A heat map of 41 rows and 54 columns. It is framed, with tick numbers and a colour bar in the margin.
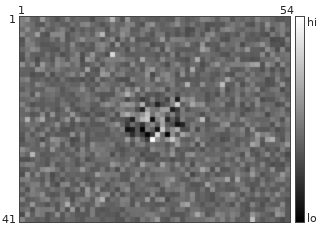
There is no overall slope. In the centre lies a patch that is rougher than the rest. There are no regular stripes. No single row or column stands out from its neighbours. Fine speckle covers the field. The centre is the roughest part.
